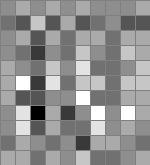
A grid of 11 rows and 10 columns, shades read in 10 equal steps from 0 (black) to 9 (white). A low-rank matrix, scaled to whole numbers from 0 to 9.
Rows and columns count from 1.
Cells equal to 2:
4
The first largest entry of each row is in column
2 3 2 6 6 2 6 7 2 2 6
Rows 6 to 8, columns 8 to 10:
4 7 7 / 4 6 6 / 5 9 6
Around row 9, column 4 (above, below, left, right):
6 4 3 4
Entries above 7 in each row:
0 0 0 0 1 2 1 3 2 0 0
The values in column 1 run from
4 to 6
